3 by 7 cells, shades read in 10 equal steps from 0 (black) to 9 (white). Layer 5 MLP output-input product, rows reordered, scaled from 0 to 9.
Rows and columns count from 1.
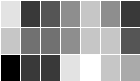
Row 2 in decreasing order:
7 7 7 5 4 4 3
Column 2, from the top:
2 4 2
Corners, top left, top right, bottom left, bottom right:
8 2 0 6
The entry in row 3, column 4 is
8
